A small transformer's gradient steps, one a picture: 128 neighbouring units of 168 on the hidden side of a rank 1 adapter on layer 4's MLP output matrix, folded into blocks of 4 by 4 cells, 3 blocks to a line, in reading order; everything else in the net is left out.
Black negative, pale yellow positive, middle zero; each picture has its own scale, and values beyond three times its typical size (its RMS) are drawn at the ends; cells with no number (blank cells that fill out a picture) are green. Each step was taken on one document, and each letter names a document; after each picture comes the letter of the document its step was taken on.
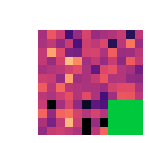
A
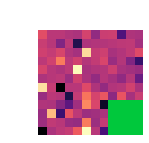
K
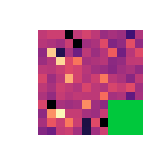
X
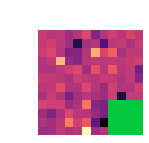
A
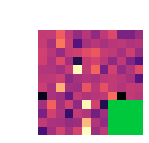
K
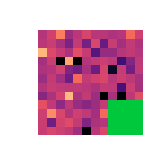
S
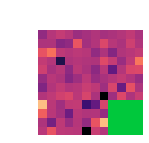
S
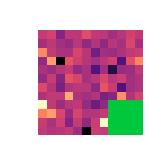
S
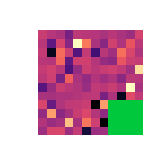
X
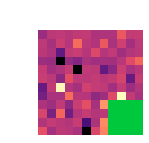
K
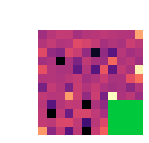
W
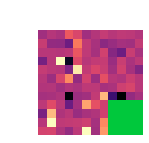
X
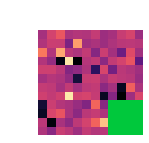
S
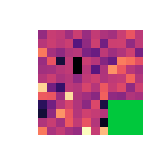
K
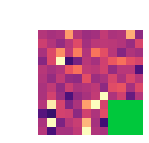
X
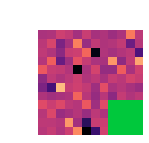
K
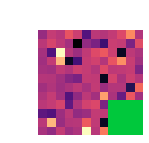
X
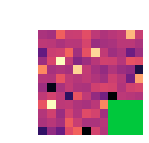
W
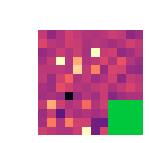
A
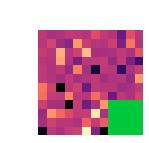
K
